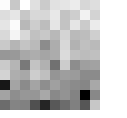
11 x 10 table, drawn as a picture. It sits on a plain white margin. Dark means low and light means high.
Ninth with the lowest average: bottom right. Slope: up to the top. Ninth with the highest average: top left. Average level on the scale: 70%.
